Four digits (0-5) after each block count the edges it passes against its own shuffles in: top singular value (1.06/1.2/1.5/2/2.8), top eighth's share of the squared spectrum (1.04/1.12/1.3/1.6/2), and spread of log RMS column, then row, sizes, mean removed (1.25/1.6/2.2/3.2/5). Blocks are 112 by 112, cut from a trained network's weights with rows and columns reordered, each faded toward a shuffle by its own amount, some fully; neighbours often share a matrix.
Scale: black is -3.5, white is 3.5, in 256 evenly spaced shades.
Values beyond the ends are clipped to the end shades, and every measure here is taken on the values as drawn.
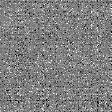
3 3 3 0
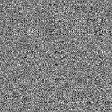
4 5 1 3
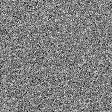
1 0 0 0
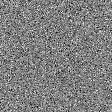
0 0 0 0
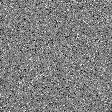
0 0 0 0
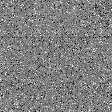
1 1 1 0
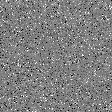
0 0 0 0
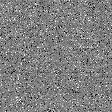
0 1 0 0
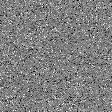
0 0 0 0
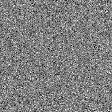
2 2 1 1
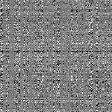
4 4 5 2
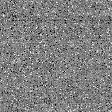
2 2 1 0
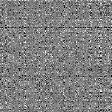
3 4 4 1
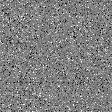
1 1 1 0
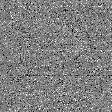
2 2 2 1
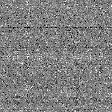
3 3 2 1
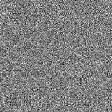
4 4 1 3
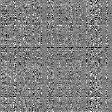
4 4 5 2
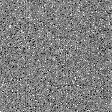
2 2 0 1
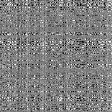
4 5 1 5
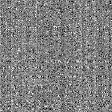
3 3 0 3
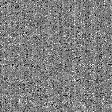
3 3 0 2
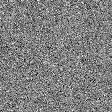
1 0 0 0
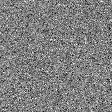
1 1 0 0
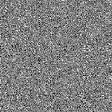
3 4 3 2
